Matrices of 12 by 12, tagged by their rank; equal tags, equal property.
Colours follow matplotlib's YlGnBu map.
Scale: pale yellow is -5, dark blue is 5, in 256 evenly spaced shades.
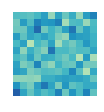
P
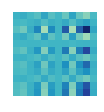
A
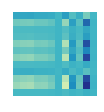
A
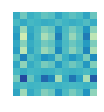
A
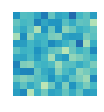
P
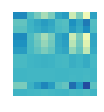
A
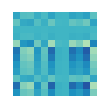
A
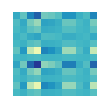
A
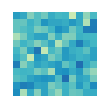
P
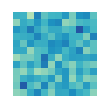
P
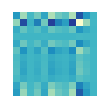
A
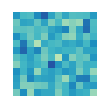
P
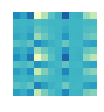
A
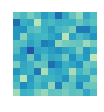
P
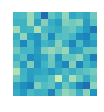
P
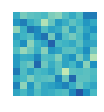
P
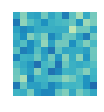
P
